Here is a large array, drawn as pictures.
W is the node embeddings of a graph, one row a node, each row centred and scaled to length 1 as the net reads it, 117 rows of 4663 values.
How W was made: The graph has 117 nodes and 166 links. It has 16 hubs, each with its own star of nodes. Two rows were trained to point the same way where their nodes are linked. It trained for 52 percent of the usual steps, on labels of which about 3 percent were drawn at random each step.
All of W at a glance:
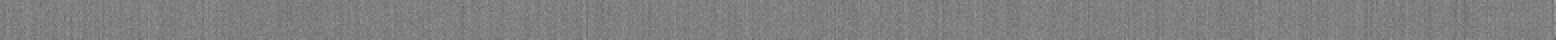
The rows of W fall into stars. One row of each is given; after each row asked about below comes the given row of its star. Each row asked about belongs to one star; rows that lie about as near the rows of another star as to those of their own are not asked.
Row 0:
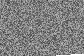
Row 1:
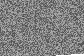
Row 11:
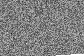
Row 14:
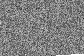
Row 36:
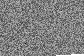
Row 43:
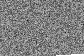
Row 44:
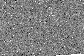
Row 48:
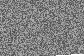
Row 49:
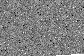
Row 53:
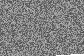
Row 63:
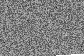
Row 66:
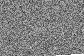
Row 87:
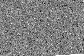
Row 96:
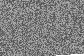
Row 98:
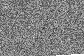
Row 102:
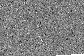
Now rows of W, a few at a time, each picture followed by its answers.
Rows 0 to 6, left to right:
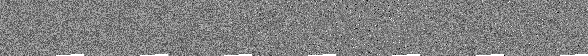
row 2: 66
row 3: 0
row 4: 66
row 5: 98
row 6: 1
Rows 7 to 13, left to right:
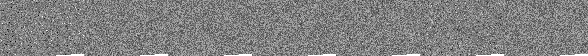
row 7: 14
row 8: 63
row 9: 102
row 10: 44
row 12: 102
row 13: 11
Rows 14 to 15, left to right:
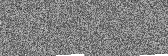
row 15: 66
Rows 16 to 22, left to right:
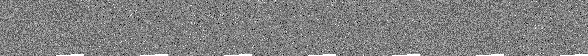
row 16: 36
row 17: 66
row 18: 11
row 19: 63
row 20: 49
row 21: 43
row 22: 44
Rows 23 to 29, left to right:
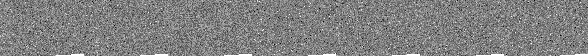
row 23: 87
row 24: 63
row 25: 14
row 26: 1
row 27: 87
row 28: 87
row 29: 11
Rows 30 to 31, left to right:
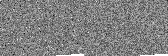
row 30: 48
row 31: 53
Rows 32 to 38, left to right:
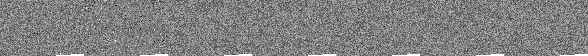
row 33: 98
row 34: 14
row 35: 14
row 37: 63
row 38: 66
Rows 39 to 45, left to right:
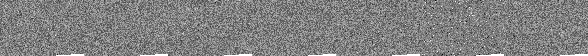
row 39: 53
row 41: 96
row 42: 63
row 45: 36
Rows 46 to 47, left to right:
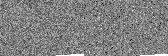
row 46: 11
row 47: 102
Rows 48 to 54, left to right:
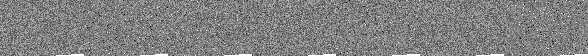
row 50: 96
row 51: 49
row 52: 0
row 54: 66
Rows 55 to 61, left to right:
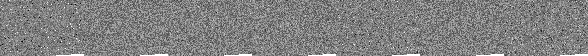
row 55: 98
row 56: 36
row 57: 0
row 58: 0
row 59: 36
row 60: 0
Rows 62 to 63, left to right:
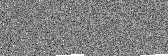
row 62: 36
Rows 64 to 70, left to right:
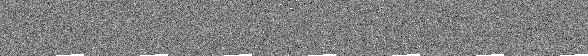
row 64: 49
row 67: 48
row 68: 87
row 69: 1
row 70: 102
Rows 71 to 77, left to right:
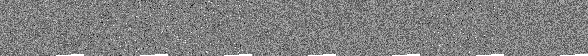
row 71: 48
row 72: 36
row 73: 48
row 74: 48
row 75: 49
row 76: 14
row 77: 49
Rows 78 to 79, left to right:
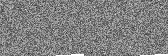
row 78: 87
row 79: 0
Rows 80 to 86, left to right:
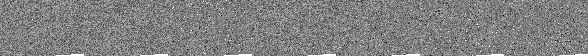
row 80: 96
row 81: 44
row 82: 44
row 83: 66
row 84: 102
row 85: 11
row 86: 43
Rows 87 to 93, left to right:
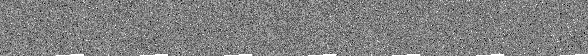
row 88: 44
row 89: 0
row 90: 1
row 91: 102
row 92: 63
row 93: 43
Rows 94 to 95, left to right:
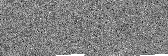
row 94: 96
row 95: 102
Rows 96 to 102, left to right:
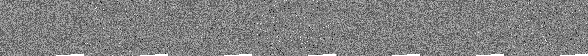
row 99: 14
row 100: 43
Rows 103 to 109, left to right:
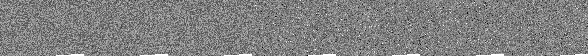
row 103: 98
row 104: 36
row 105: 87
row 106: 44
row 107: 48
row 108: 49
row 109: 87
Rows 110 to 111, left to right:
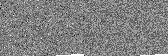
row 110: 102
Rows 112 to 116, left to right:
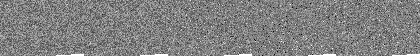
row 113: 53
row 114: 87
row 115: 1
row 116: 0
